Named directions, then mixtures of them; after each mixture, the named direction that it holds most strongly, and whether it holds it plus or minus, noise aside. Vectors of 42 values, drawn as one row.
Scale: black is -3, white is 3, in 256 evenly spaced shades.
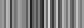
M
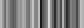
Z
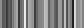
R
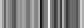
Z, plus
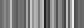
M, minus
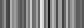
M, minus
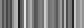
R, plus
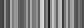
M, minus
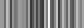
M, plus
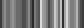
Z, minus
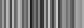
M, plus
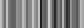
Z, plus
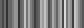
R, plus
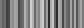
M, minus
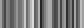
Z, plus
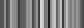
Z, minus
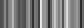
Z, minus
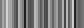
R, minus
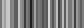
R, minus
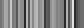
R, minus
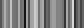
R, minus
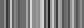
M, minus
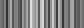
M, minus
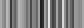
M, plus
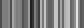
Z, minus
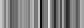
Z, plus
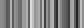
M, minus
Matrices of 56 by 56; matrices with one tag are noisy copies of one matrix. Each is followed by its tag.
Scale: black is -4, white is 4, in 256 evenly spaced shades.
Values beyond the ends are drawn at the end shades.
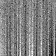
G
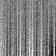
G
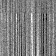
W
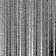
G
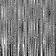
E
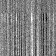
W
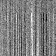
W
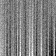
G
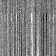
W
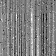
W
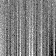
G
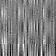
E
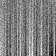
G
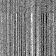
W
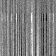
W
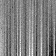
G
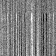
W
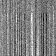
W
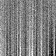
G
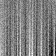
G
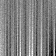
G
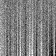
G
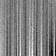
G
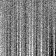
G
